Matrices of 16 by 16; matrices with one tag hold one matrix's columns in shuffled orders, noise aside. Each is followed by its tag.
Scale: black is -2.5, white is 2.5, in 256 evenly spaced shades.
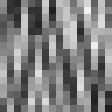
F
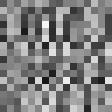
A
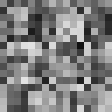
A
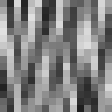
F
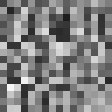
A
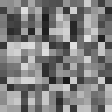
A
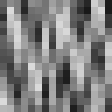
F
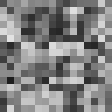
A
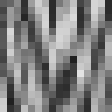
F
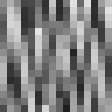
F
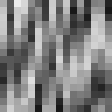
F
